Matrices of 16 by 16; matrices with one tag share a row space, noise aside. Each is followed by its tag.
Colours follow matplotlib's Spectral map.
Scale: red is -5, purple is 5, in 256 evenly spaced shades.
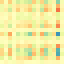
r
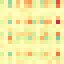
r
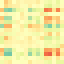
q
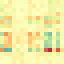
q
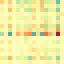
r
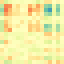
q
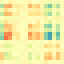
q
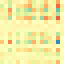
r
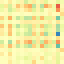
r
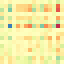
r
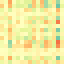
r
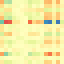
q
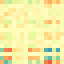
q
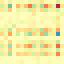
r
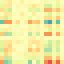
q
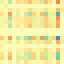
r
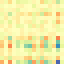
r
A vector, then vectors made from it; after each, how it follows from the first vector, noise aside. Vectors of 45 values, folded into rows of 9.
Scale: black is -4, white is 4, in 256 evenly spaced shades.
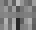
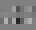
partly zeroed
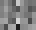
sign-scrambled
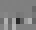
partly zeroed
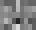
sign-scrambled
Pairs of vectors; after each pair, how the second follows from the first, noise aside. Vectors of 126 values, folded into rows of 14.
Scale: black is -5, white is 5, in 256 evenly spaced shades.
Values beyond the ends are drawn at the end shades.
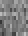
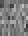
wrapped around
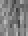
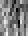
scaled up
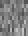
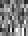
scaled up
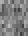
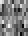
scaled up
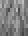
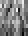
scaled up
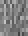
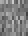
wrapped around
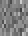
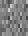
wrapped around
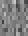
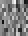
scaled up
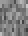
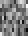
scaled up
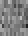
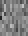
wrapped around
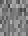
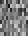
scaled up
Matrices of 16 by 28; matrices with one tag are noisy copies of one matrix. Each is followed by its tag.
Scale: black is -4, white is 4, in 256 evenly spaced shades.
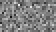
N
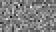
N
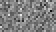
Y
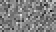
Y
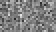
Y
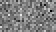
Y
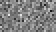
Y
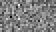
N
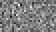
N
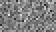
Y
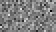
Y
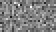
N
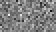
Y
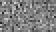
N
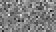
Y
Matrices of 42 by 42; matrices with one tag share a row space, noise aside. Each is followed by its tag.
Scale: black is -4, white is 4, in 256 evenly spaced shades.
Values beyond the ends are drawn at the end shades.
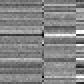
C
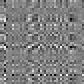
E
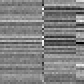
C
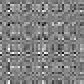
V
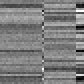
C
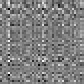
V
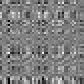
V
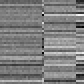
C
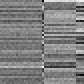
C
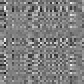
E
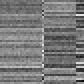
C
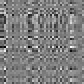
E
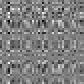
V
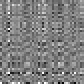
V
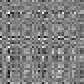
V
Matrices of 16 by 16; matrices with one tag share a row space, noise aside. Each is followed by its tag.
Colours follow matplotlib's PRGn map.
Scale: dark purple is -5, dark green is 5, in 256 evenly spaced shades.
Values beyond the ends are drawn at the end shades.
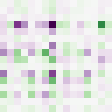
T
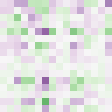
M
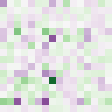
T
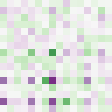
T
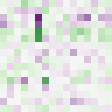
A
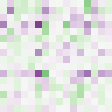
A
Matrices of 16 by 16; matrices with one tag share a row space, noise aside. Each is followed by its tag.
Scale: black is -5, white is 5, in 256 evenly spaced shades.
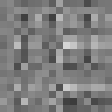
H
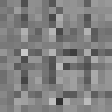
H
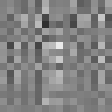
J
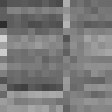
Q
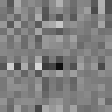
J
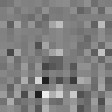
J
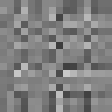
H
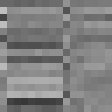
Q
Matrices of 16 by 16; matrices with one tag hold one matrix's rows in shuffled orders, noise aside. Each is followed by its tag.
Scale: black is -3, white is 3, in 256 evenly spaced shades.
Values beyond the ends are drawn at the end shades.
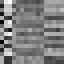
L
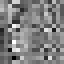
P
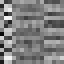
L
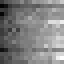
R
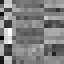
L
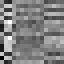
L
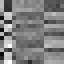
L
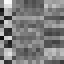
L
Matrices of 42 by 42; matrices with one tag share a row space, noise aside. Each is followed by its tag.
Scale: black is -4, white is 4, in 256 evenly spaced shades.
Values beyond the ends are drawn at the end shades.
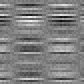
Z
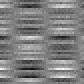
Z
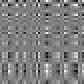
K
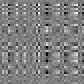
K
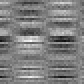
Z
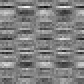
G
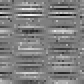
Z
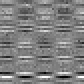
G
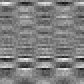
G
